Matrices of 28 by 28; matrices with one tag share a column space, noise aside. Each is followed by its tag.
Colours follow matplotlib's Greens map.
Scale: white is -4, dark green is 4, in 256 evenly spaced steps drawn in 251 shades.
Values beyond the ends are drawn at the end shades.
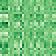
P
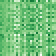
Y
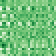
P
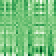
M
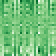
M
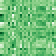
P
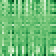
M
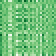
Y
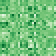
P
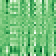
M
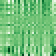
M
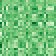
P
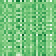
Y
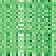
Y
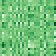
P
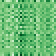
Y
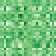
P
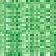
Y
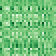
P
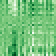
M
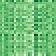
Y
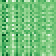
Y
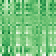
M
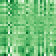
M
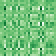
P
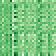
Y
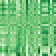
M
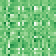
P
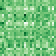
P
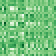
P
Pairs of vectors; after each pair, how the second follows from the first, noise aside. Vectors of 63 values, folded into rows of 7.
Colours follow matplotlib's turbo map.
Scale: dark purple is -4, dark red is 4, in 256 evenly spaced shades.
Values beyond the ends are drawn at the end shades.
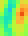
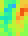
copied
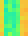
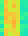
negated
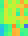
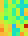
negated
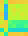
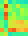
negated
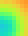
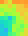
copied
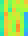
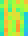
copied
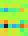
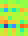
copied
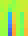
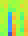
copied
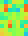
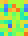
negated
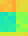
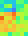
negated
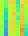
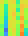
copied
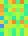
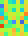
negated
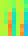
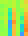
negated
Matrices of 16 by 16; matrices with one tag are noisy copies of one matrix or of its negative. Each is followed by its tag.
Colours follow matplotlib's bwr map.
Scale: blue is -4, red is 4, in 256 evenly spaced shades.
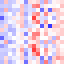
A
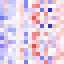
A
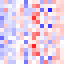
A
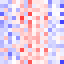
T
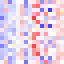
A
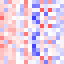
A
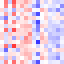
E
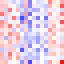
T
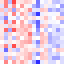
E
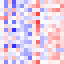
E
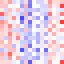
T
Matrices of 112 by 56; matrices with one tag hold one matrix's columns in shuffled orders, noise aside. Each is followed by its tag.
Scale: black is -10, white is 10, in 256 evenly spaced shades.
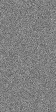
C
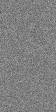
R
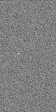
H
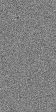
C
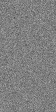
C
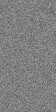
R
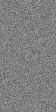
C
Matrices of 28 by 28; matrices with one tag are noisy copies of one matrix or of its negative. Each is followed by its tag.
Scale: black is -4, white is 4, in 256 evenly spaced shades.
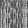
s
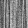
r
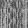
s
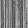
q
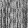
s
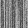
q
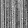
q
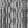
s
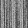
q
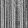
q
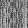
s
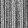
q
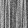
r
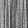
r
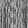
s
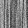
r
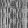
s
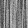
r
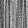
r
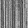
q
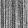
q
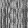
s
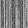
q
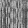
s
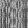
s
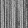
q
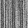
q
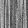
r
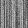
q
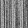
q
